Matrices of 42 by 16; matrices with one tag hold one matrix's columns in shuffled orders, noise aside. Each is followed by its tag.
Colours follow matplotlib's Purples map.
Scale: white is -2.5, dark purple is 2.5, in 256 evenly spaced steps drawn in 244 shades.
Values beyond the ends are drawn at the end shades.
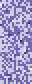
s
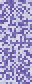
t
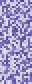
s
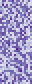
s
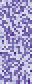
s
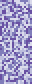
s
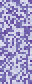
s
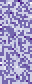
s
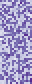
s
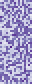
s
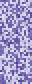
s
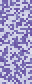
t
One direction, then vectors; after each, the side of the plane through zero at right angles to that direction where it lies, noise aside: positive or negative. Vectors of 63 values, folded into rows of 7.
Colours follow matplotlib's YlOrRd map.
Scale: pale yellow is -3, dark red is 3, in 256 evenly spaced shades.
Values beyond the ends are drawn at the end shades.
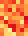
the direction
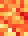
positive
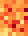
positive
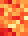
negative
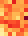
positive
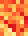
positive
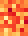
positive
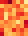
positive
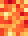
positive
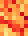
positive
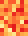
positive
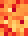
negative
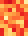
positive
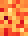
negative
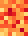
positive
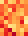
negative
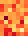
negative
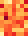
negative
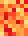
negative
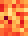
negative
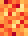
negative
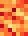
negative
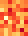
positive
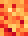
negative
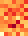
positive
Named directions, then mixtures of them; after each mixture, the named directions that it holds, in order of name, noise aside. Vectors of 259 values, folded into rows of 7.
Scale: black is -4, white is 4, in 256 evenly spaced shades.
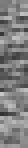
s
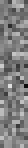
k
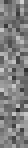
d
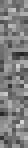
k, s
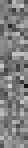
k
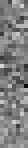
k, s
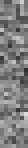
d, s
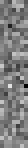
k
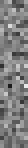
k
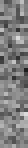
d, s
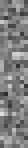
k, s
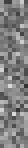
d, k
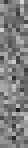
d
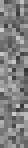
d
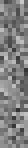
d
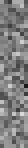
d, k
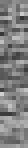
s
